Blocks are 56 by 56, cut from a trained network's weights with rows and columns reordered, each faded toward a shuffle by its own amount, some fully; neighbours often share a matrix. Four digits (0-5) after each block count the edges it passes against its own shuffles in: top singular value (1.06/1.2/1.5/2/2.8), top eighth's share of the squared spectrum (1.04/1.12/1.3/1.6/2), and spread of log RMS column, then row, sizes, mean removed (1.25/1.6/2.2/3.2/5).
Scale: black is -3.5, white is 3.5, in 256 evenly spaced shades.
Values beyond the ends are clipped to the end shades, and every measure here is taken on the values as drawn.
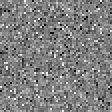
2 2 0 0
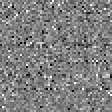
3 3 0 2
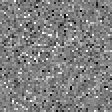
1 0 0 0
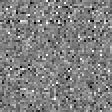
3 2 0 1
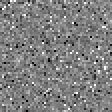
1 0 0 0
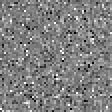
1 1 0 0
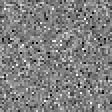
1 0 0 0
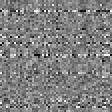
4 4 1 3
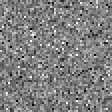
0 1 0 0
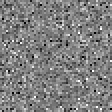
2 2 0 1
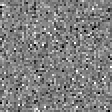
1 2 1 0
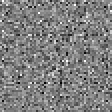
3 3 1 2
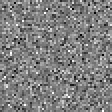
0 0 0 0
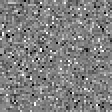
0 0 0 0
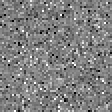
0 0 0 0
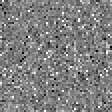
1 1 0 0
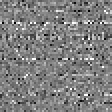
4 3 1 3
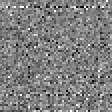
3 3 1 2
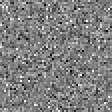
0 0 0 0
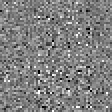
3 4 2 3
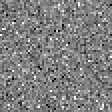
1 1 0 0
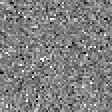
1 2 0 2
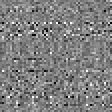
3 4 2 3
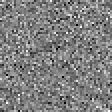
1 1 0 0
